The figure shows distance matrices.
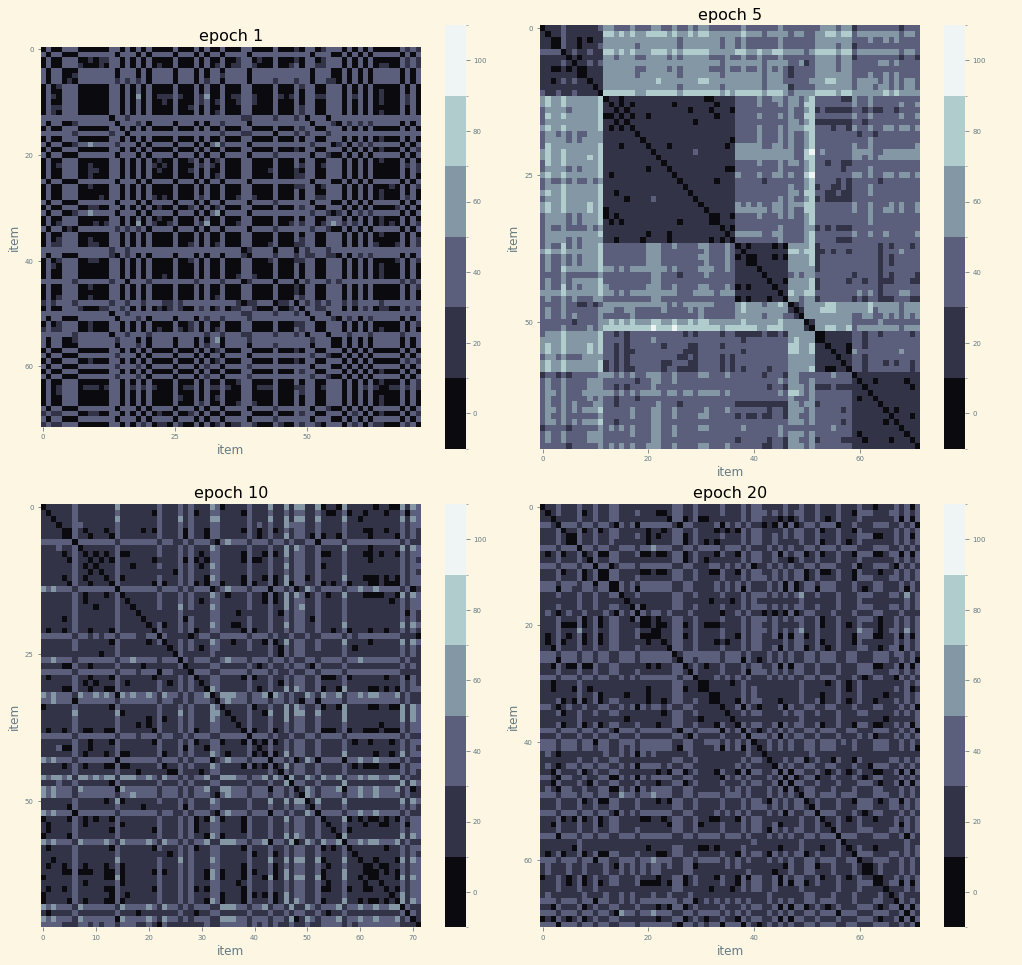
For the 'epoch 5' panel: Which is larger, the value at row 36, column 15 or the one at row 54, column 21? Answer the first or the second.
the second
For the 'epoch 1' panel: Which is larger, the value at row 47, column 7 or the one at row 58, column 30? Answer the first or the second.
the second
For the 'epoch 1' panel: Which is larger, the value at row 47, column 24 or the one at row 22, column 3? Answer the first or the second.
the second
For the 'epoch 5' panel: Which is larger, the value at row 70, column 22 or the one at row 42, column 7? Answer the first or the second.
the first
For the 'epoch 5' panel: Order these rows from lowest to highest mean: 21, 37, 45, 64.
64, 37, 21, 45
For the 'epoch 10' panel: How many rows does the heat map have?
72
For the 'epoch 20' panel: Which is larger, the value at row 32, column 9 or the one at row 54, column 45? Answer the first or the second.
the first
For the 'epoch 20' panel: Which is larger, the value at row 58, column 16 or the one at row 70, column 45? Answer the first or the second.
the first
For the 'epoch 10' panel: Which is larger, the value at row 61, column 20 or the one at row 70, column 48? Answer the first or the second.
the first
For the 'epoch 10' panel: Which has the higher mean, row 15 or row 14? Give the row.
14
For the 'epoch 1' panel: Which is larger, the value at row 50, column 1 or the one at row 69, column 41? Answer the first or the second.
the first
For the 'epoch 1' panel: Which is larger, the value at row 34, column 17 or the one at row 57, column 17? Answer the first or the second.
the first
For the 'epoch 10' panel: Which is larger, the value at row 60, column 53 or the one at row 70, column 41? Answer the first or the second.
the second
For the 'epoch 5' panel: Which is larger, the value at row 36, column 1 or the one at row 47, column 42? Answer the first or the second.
the first
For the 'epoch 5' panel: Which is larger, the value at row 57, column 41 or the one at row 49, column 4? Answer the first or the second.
the second
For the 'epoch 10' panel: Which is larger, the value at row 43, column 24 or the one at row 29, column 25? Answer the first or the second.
the first
